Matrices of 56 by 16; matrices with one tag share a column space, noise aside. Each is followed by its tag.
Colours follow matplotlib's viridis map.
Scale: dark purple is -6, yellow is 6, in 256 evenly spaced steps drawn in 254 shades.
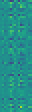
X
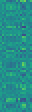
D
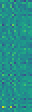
X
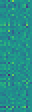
X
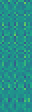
D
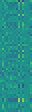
D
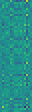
X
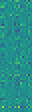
X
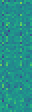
D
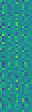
D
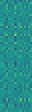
D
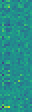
X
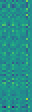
X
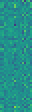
X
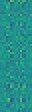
D
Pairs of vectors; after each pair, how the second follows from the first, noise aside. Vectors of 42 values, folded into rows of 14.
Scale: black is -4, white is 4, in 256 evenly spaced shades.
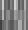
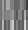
reversed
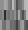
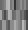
wrapped around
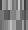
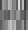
copied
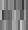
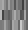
copied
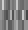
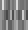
copied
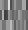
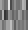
copied
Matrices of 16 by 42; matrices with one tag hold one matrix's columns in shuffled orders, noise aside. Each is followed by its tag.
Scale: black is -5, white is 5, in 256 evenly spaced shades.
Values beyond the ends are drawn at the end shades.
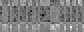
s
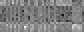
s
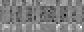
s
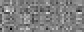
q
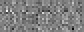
q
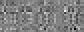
q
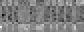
s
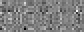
q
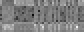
s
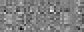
q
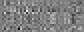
q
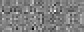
q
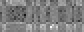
s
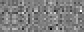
q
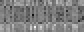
s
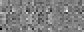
q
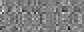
q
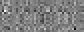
q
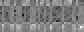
s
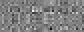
q
